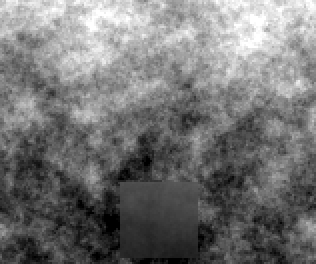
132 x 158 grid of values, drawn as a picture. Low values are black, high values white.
Slope: up to the top. Odd patch: calmer, in the bottom middle. Ninth with the highest average: top right. Stripes: none.
